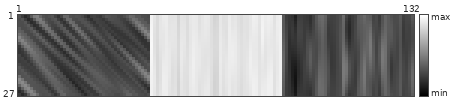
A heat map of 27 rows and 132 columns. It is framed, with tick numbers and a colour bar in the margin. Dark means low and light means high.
It is made of 1 by 3 panels. Panel 1,1: low, slanting down to the right. Panel 1,2: very high, streaked downward, faint in contrast. Panel 1,3: low, streaked downward.
